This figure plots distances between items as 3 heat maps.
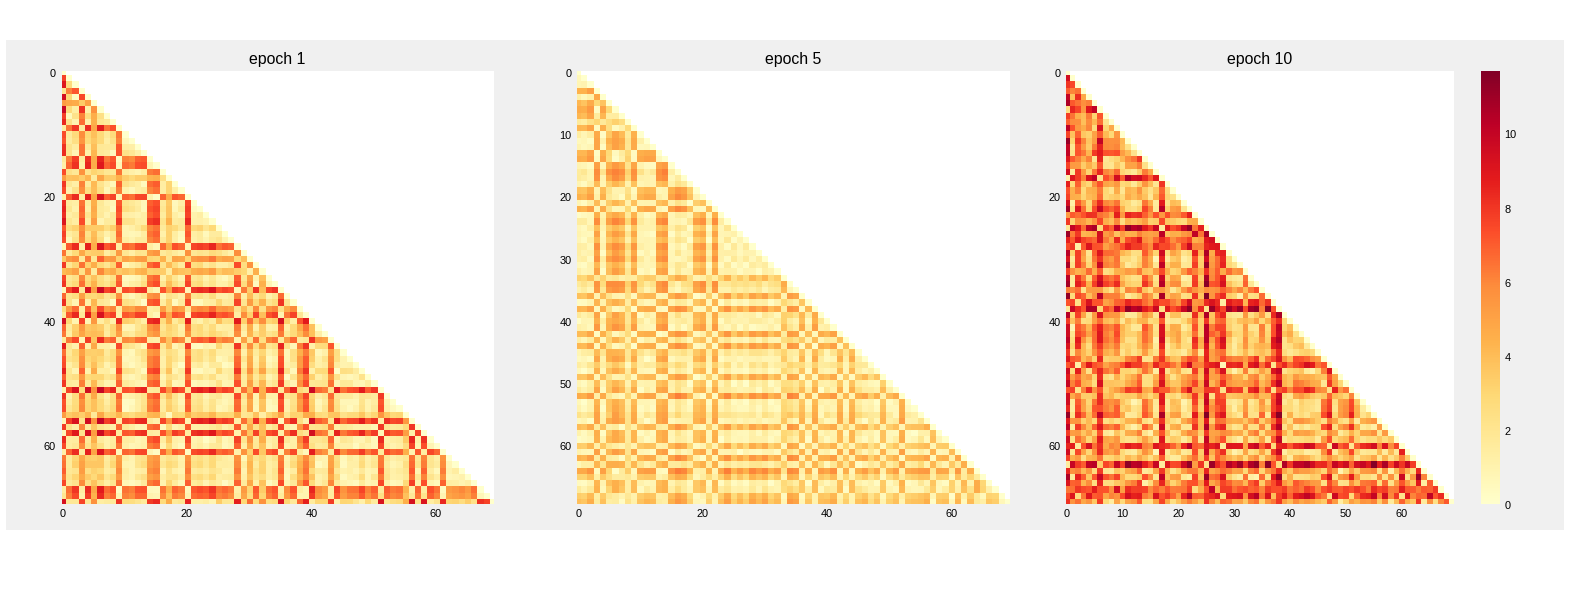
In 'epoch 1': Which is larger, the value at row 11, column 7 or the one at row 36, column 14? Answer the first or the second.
the second
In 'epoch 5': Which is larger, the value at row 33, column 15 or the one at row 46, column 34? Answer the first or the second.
the first
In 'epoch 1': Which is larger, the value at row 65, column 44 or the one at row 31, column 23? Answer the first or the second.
the first
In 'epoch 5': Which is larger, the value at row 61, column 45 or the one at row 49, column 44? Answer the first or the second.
the first
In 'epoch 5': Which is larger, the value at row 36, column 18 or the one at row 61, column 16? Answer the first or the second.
the first
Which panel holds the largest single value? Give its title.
epoch 10
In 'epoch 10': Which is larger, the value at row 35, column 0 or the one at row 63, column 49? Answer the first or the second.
the second
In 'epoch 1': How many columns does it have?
70
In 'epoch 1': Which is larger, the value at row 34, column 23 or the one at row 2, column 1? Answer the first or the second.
the second
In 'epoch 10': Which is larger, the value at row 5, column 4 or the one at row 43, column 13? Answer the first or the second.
the first
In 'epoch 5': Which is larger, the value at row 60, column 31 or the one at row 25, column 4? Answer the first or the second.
the first
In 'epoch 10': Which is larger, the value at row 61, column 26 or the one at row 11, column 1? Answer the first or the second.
the first
